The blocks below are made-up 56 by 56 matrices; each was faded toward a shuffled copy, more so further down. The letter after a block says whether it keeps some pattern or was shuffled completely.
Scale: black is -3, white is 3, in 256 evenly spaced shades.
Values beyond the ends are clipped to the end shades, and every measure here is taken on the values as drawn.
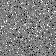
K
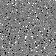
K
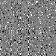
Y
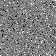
K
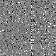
Y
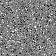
K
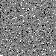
K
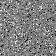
K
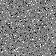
K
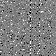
Y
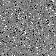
K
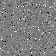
K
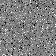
K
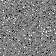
K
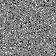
K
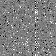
Y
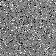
K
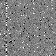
Y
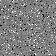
K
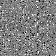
Y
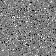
K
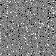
Y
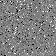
K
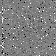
Y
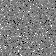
K
